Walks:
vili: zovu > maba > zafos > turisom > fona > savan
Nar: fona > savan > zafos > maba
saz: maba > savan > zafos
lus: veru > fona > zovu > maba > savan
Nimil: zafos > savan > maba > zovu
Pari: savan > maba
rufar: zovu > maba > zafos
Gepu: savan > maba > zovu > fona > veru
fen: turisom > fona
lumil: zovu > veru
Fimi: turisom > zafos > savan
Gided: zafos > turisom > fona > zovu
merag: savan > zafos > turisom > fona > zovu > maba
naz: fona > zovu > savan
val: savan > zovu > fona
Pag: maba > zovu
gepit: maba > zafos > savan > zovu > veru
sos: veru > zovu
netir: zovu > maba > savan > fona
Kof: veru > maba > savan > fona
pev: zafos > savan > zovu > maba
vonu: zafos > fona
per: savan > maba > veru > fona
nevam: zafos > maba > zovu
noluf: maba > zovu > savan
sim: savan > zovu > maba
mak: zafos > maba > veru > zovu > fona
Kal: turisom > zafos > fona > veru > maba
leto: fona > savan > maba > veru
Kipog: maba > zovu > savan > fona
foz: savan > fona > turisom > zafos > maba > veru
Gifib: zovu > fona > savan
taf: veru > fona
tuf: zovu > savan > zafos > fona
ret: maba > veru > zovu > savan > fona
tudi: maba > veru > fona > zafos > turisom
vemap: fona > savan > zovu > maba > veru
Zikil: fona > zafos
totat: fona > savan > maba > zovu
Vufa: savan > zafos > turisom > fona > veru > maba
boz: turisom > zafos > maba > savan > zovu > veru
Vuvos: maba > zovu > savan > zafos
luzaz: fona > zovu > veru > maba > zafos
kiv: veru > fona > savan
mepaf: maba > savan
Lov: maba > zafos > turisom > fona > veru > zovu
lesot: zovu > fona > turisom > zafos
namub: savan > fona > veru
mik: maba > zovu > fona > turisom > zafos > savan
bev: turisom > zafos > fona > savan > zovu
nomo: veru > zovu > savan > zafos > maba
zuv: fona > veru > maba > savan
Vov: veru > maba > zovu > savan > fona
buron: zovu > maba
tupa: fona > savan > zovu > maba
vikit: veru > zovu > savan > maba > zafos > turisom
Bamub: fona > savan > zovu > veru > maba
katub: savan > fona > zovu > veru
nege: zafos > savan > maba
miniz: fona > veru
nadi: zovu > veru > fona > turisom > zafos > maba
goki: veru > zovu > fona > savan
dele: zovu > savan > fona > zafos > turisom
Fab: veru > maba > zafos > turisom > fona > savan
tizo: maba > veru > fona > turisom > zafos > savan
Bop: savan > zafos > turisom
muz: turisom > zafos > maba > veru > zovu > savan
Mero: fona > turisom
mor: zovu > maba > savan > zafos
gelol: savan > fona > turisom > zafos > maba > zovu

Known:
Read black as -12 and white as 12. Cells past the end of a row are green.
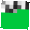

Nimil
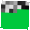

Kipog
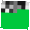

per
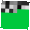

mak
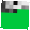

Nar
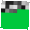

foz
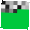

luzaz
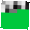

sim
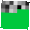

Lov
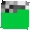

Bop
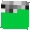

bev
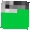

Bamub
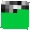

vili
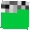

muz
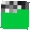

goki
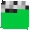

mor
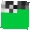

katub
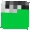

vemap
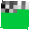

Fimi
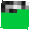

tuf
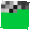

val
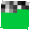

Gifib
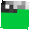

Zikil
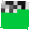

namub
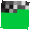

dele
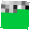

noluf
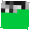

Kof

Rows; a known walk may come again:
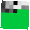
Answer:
Nar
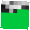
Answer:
mik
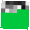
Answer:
leto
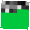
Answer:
netir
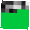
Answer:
tuf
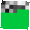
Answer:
Bop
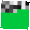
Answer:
Gided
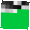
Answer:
lumil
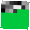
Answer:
Fab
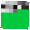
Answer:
naz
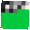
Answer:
vonu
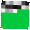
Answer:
sos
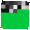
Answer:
nadi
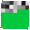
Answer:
gepit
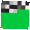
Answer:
Mero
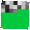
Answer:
nomo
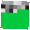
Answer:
bev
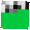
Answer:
sim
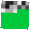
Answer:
boz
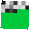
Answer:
mor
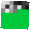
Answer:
lus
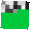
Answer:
Nimil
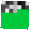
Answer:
ret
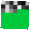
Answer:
Gifib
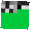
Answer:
mak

